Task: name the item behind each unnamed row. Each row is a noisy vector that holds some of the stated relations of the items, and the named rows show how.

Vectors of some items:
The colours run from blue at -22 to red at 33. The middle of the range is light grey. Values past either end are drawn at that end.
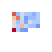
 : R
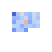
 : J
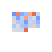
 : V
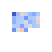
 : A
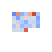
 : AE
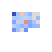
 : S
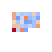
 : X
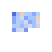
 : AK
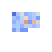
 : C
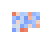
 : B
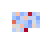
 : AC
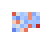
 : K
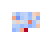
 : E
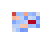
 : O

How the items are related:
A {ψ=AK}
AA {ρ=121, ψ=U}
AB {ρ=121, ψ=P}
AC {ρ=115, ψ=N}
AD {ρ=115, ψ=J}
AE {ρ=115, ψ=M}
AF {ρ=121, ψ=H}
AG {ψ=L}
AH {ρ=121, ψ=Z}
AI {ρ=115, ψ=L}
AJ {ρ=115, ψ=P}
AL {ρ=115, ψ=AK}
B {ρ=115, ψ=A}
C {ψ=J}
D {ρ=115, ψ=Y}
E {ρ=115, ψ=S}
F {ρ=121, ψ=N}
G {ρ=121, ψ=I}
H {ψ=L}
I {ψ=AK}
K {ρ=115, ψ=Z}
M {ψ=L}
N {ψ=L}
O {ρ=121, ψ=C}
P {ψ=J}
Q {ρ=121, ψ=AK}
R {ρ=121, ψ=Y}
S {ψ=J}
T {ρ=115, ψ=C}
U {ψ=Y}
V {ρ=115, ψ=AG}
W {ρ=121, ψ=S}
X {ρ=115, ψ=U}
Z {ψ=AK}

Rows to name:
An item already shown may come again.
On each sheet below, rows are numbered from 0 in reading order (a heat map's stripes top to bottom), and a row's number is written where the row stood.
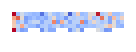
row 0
AA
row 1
C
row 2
S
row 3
Q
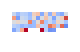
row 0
E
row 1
AF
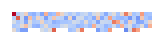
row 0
Q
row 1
AI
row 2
AD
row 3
T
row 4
B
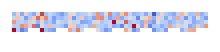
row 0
AF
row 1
R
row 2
D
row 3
W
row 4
F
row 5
Z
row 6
AL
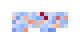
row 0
T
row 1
AH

